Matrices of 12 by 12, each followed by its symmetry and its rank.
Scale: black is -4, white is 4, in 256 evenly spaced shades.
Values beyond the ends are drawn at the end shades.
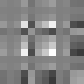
symmetric, rank one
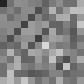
symmetric, full rank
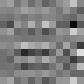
neither, rank two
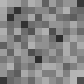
symmetric, full rank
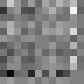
antisymmetric, rank two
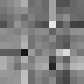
antisymmetric, rank two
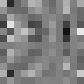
neither, rank two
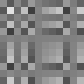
symmetric, rank one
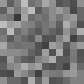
symmetric, full rank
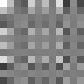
symmetric, rank one
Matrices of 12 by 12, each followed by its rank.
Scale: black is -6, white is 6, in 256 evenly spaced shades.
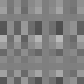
one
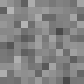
full rank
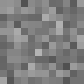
full rank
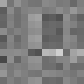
two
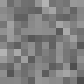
full rank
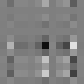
one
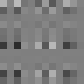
one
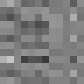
two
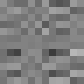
two
